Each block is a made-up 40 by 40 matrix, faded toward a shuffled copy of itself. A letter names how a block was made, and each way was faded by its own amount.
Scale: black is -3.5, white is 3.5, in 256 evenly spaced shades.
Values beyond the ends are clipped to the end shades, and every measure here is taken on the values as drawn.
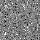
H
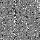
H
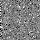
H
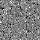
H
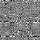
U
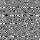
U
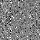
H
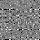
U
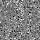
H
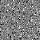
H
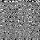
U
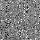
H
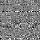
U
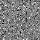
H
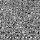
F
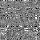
U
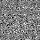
F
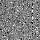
H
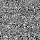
F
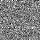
F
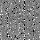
H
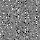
H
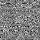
F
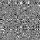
U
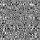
U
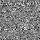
F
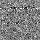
F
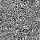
H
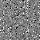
H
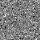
H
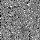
H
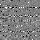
U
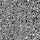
H
